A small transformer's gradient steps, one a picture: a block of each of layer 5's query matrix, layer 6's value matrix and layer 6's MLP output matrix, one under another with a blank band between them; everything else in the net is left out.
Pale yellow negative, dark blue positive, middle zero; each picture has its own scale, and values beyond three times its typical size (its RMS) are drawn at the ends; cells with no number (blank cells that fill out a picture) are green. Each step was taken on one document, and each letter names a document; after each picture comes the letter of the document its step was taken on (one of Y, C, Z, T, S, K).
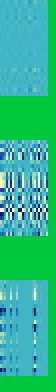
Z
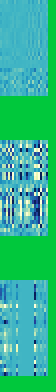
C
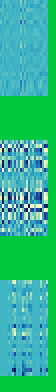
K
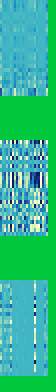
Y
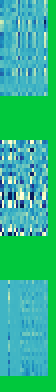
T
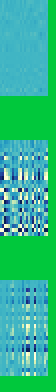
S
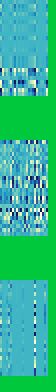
Y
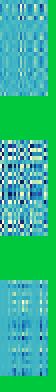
K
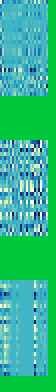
C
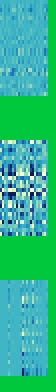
T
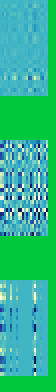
Z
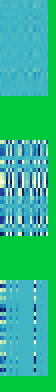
Z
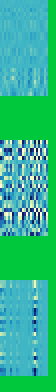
Z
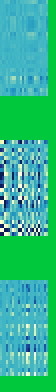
S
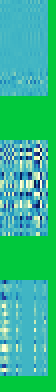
C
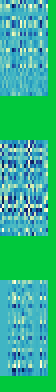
K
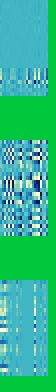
C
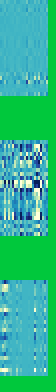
C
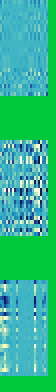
C
